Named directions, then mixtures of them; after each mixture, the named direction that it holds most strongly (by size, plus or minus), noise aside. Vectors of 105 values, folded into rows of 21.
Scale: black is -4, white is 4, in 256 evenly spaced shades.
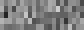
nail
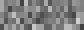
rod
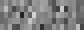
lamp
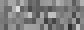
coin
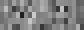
lamp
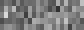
nail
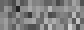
coin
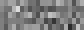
coin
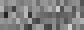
nail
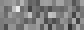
coin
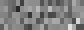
coin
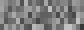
rod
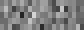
lamp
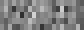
lamp
